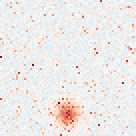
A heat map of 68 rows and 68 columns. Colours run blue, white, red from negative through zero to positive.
The halves do not mirror each other. The values are skewed, with a long tail toward high values. A single bump stands in the bottom middle. The ninth with the highest average is the bottom middle. On average the colour sits 50% of the way up the scale.
